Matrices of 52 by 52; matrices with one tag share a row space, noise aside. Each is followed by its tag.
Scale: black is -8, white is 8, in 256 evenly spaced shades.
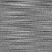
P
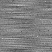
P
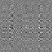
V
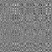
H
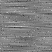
P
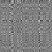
V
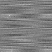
P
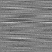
P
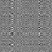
V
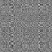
V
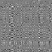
V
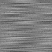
P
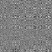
H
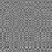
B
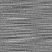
P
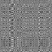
V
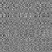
B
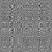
V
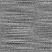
P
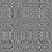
V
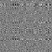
H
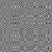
H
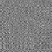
B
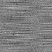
P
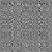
V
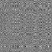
H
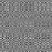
B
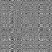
V
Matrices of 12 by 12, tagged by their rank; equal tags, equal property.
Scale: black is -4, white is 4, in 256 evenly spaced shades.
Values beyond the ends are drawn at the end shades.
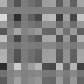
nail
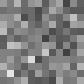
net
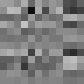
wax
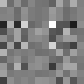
wax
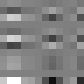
nail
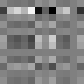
nail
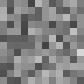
net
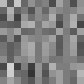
wax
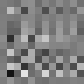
wax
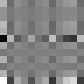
nail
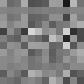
wax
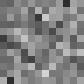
net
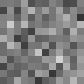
net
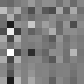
wax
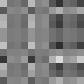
nail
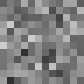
net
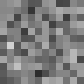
net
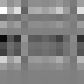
nail
